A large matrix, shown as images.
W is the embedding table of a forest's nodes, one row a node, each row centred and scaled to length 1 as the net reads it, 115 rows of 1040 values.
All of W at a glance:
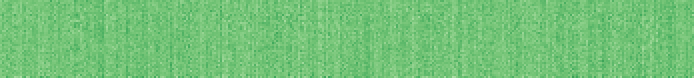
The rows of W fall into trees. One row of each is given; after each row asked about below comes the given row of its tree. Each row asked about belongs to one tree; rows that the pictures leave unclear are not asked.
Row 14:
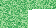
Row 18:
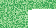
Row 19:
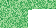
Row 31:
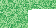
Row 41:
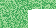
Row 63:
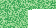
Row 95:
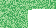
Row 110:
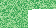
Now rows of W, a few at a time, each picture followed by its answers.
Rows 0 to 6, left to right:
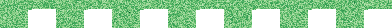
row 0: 18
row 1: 41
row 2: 95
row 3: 95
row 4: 63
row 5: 18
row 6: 63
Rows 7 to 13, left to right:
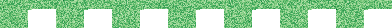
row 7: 95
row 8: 19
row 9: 18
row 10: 63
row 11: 19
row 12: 95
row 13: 63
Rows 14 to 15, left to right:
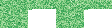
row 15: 63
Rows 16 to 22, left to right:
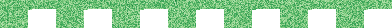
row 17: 95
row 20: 110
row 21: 41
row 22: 41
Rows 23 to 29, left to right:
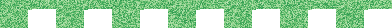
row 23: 41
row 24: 110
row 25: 18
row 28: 18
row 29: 110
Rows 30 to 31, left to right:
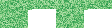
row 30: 63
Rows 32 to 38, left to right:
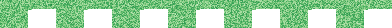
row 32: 31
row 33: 95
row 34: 95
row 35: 110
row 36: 18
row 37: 41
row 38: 110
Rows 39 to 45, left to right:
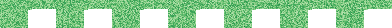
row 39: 41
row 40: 18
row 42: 41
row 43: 18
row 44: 18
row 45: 31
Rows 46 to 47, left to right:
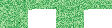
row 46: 14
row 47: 63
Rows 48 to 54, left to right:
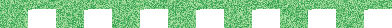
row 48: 18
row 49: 110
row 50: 18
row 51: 63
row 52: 18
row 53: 110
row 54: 31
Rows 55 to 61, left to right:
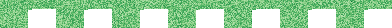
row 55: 18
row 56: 110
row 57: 18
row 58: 63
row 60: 41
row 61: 110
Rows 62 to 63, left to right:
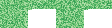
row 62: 18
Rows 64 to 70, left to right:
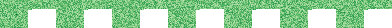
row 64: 41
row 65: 14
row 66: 41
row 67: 95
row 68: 110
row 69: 95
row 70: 110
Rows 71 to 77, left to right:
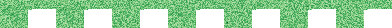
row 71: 110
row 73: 41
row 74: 110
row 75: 41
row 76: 31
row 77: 95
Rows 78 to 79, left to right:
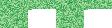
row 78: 110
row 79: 63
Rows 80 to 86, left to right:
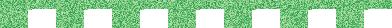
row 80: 14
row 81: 31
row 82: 41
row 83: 63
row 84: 31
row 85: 110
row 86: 18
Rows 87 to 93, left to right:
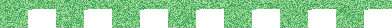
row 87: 63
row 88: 31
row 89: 63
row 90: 31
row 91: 18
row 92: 41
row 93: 110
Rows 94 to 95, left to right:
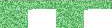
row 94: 95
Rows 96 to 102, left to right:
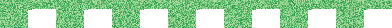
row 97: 14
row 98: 41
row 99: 41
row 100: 110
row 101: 31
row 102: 63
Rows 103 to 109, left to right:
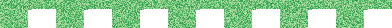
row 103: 95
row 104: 63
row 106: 95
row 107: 41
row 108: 63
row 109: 95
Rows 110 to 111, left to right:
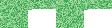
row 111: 31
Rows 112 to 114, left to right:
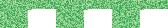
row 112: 95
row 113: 95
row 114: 63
